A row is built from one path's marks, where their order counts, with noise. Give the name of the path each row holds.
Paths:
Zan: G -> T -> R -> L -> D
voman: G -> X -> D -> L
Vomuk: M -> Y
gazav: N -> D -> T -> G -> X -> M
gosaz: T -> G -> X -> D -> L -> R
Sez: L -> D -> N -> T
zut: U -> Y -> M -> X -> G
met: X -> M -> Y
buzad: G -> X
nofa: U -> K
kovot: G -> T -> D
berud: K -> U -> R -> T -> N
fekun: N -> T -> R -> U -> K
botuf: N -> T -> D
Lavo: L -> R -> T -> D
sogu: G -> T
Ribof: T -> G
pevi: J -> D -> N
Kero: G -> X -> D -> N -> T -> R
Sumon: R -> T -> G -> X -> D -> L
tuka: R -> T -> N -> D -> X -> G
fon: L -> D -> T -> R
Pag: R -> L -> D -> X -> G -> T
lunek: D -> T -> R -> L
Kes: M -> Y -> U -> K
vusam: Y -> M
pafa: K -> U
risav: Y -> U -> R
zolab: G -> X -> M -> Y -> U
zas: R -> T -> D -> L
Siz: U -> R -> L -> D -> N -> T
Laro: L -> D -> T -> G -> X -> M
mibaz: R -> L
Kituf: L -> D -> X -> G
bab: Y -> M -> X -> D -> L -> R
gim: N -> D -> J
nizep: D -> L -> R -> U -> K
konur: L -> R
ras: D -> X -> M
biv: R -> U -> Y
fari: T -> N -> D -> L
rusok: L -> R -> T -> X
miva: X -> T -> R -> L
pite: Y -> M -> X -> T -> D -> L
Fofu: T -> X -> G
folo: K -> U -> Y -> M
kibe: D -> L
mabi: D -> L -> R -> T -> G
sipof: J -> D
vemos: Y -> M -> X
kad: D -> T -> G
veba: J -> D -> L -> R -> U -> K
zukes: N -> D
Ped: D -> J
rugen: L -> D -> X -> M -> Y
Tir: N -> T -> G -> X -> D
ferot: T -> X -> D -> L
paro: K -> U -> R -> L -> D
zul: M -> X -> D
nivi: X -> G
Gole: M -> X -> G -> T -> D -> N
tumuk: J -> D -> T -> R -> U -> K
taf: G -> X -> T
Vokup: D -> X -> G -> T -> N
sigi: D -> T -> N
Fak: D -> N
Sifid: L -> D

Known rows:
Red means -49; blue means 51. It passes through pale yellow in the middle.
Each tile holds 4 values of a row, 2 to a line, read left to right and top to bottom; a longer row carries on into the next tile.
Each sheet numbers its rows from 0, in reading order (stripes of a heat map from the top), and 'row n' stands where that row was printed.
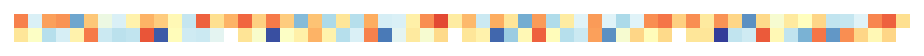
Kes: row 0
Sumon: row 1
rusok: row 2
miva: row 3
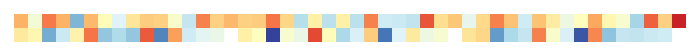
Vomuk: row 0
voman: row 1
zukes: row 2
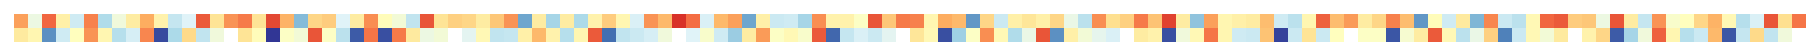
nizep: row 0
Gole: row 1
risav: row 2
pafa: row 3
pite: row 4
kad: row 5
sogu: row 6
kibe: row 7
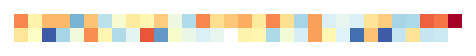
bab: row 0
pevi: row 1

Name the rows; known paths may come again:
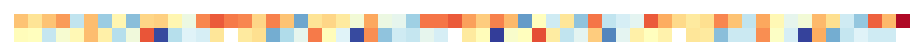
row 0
biv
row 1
botuf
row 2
taf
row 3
gim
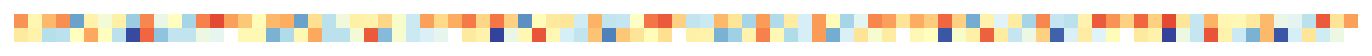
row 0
fekun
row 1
vusam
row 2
Fofu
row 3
konur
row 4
kovot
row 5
Vokup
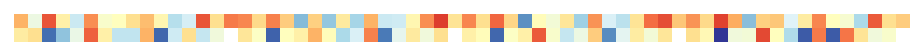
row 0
kibe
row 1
Sumon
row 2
Ribof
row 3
Gole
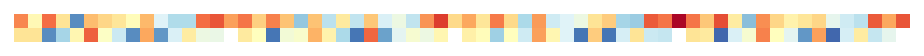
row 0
fari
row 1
tuka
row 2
pevi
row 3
sigi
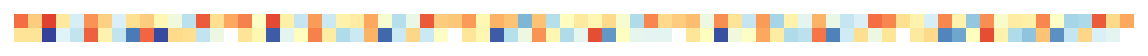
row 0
ras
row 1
mabi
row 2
bab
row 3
Pag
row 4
Sez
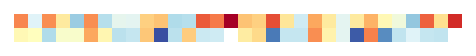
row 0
veba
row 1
Fak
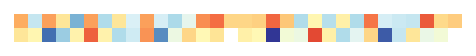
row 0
rusok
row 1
voman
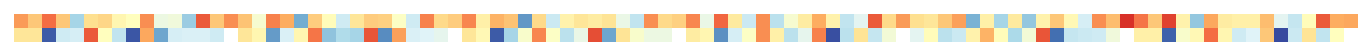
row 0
gazav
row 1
Vomuk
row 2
pite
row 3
nizep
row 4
risav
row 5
kad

